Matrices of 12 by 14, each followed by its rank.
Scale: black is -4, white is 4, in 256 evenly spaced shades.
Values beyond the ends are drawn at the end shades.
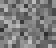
full rank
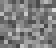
full rank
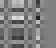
one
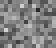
full rank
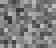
full rank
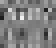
two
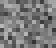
full rank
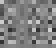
two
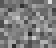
full rank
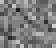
full rank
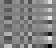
one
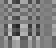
one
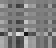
one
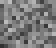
full rank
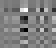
one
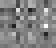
two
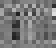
two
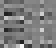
two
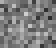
full rank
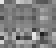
two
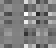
one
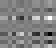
one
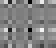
one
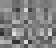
two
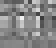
two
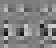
two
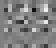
two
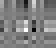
one
